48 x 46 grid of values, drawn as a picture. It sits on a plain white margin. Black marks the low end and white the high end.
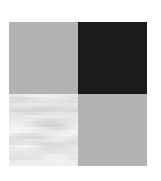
It is made of 2 by 2 panels. Panel 1,1: high, flat. Panel 1,2: very low, flat. Panel 2,1: very high, streaked across, faint in contrast. Panel 2,2: high, flat.
